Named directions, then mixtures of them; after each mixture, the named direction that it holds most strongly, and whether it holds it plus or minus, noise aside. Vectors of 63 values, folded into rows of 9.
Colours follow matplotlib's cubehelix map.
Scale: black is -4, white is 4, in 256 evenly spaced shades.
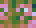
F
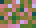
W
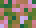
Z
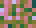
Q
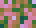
Z, minus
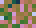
W, minus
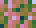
Z, minus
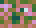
F, plus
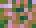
Z, minus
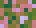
Z, plus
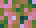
Z, minus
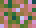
Z, plus
